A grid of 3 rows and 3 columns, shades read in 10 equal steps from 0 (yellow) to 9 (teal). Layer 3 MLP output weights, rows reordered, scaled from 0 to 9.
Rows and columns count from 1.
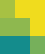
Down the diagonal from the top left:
3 4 5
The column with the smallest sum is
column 3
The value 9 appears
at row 3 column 1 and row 3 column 2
